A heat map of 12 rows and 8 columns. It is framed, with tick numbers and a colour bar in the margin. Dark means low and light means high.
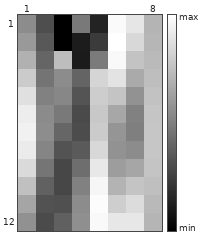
Odd patch: rougher, in the top middle. Average level on the scale: 60%. Ninth with the highest average: top right. Grain: streaks running down.
